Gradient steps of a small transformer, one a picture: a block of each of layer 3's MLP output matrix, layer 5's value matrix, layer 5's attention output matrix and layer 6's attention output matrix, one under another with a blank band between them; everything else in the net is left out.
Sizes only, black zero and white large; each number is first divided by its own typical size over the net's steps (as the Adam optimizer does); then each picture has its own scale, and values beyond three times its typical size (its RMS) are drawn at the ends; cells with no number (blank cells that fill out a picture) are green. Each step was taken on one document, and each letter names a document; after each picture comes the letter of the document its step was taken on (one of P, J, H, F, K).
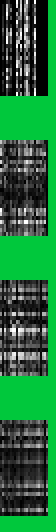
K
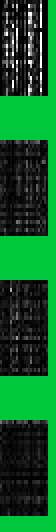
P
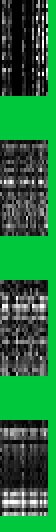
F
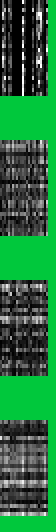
F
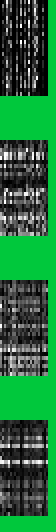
K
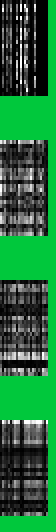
K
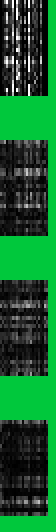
P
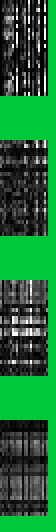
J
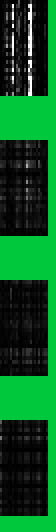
P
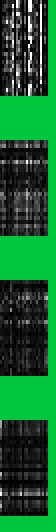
P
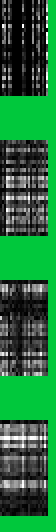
F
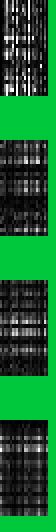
J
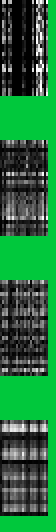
F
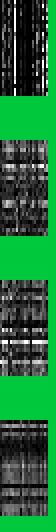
F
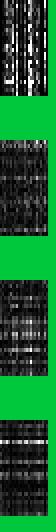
J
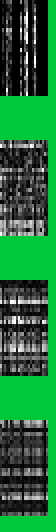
K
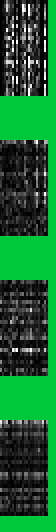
J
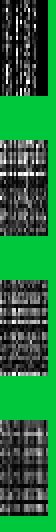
K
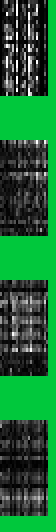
J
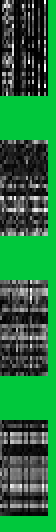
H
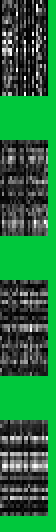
H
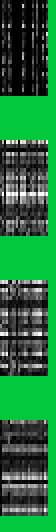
F
